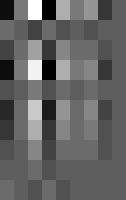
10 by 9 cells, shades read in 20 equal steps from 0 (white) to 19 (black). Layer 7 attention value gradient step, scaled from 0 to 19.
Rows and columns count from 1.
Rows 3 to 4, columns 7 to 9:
11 13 12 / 9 15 12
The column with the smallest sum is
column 3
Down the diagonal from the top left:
18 12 7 19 11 11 10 13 12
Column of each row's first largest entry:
4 3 4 4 1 4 1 4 4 3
